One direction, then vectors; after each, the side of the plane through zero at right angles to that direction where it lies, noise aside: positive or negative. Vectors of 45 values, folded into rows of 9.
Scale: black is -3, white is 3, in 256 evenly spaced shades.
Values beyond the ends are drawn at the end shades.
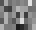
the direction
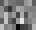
positive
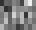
positive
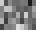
negative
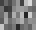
positive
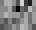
negative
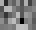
negative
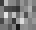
positive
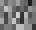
negative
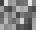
positive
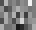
positive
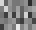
negative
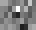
positive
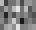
negative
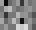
negative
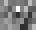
positive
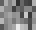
negative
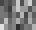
positive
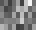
positive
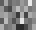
positive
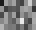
positive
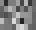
negative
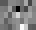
negative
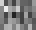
negative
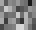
negative
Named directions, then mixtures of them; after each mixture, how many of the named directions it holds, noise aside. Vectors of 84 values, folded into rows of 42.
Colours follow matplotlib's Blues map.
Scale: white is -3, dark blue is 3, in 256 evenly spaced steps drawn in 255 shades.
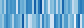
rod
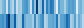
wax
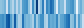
one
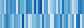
one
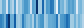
one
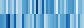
one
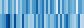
two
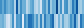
two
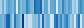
two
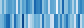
two
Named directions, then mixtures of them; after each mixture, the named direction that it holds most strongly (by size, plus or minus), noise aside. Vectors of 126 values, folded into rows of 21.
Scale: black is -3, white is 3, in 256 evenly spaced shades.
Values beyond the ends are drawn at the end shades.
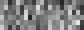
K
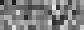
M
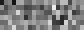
M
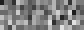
M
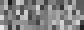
K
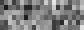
M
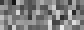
M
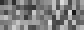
M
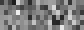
M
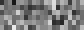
M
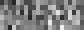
K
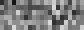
M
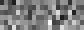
M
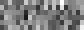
K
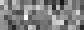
M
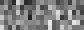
K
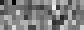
M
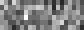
M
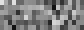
M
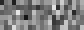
M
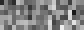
M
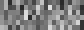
K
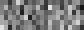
K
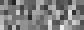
K
